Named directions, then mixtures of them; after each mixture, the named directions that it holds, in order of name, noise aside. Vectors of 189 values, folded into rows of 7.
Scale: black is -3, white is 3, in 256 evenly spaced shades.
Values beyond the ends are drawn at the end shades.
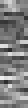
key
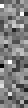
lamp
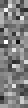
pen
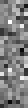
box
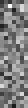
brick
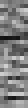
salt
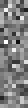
pen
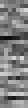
salt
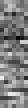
key, pen, salt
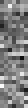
brick, key, lamp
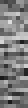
box, key, salt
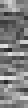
key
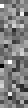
lamp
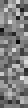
box, pen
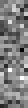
box, key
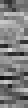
key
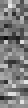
key, pen, salt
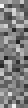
brick, lamp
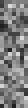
box, brick, key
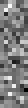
key, lamp, pen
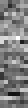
key, pen, salt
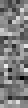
box, key, salt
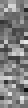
key, lamp, pen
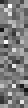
brick, lamp, pen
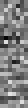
pen, salt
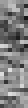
box, key, salt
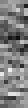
box, key, salt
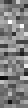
box, key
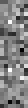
box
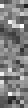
box, lamp, salt
